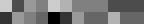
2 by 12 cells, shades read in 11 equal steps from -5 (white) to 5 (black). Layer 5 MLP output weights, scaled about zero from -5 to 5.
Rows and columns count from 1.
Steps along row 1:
up down up down up up same same up same same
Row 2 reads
3 -1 0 1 5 3 -1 1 1 -2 1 1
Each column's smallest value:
-3 -1 -1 0 -3 -2 -1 0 0 -2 1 1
